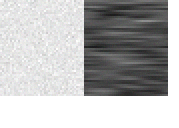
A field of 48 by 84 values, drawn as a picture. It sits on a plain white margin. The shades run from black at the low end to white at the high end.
It is made of 1 by 2 panels. Panel 1,1: very high, fine-grained, faint in contrast. Panel 1,2: low, streaked across.
